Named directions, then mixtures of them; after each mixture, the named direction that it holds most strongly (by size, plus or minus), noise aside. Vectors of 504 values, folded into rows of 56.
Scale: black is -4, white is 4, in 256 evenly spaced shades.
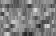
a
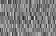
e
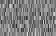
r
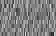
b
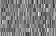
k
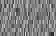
b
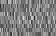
e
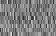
e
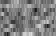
a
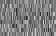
r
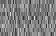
e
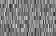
r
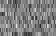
e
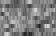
a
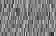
b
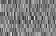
e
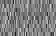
b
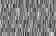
b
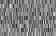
r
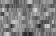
a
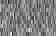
e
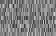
r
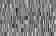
r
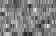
a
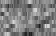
a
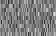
r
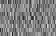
e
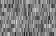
b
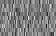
b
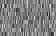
b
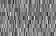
e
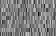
k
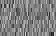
b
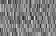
e
